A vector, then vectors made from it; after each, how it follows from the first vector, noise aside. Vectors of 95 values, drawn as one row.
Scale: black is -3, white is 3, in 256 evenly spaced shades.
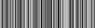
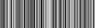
wrapped around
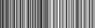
sign-scrambled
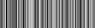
wrapped around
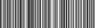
sign-scrambled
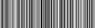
sign-scrambled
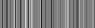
partly zeroed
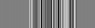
partly zeroed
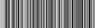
wrapped around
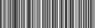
sign-scrambled
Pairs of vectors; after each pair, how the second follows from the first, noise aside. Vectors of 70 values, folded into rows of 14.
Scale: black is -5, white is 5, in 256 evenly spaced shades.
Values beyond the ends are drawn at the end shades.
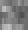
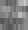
wrapped around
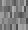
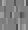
partly zeroed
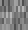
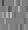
partly zeroed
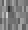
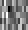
scaled up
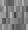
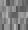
wrapped around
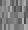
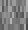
wrapped around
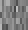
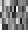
scaled up
